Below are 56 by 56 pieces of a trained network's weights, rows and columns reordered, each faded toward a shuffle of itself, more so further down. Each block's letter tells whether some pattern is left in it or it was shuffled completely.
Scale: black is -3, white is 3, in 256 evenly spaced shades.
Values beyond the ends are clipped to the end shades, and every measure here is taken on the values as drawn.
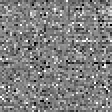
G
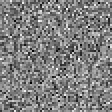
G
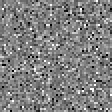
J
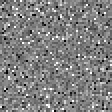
J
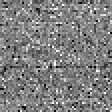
G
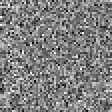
G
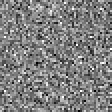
G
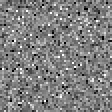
J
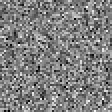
J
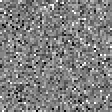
J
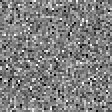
J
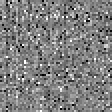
G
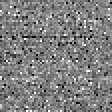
G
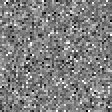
J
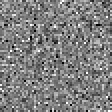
G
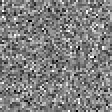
G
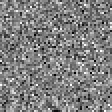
G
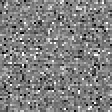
G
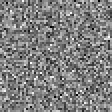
G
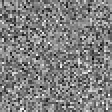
J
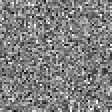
G
